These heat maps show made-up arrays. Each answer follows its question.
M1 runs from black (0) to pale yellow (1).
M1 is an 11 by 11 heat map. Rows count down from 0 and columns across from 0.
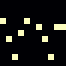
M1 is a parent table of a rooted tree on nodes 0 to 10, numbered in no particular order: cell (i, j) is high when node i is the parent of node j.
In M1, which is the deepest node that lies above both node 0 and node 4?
3
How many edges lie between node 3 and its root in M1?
1
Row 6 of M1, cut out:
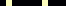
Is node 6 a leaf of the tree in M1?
no
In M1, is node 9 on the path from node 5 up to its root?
no
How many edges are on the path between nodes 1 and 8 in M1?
4
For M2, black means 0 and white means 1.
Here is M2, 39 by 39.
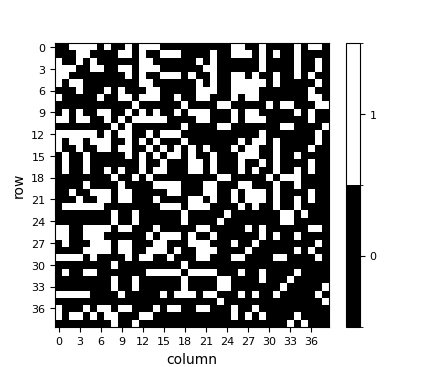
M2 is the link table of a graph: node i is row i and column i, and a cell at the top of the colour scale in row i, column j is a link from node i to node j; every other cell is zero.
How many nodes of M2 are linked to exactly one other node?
0
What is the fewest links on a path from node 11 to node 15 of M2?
2
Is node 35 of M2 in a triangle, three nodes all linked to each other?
no
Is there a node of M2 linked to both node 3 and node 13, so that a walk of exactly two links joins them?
yes
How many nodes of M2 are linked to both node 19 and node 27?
4
